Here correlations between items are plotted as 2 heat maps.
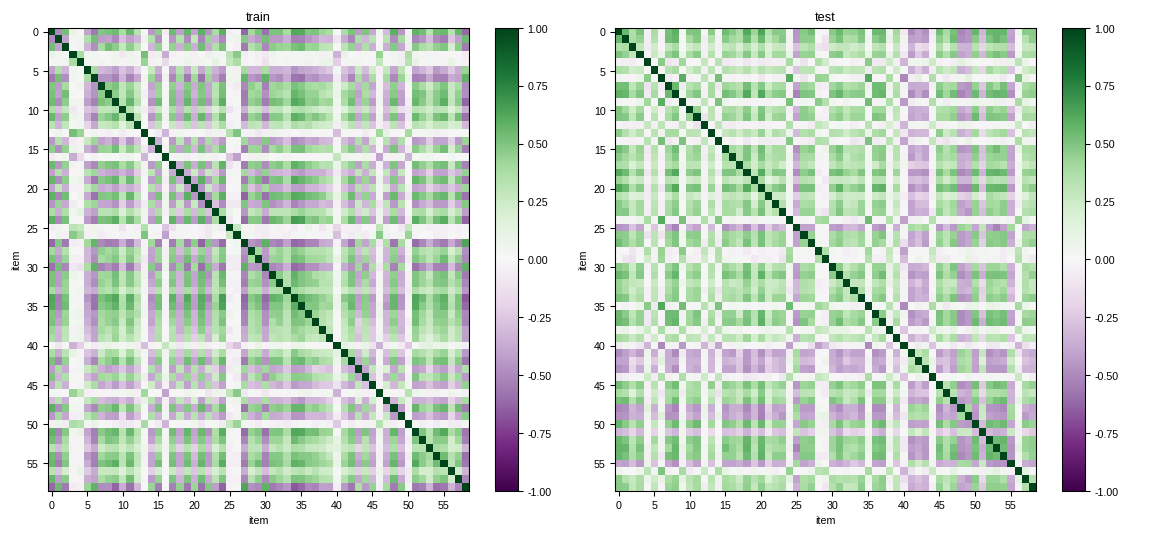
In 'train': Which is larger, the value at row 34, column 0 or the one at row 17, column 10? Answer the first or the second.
the first
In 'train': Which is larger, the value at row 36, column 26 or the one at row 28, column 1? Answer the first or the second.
the first
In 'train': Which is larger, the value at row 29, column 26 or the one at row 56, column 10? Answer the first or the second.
the second
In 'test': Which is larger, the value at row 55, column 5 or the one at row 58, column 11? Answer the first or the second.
the second
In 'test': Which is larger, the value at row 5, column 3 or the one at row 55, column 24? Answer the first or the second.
the first
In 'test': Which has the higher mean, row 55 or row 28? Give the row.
28
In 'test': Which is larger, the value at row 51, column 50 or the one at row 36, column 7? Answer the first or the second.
the second
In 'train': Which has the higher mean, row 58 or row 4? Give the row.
4
